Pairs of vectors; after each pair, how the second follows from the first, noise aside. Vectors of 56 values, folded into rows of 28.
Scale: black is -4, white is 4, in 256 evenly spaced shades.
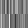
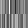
wrapped around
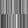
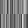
shuffled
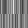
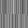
shrunk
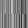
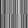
wrapped around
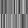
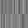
shrunk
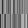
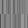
shrunk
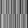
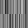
shuffled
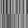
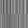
shrunk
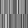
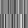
wrapped around
